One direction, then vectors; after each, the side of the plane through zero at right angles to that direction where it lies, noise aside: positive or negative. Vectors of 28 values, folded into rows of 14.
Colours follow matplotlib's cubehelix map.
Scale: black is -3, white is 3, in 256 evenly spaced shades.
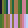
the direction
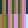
positive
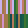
negative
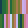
positive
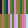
positive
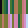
positive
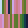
negative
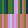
positive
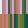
negative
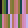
positive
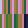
negative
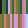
positive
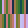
positive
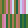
negative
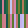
positive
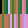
positive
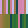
negative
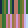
positive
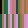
positive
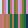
negative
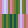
negative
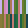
negative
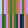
negative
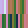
negative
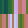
positive
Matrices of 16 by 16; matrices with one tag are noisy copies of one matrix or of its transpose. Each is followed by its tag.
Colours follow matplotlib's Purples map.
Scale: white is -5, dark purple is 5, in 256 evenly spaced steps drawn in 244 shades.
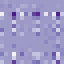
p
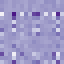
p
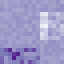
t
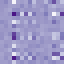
p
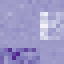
t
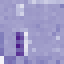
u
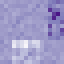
t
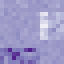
t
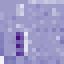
u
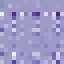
p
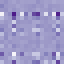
p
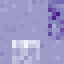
t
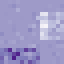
t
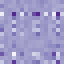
p
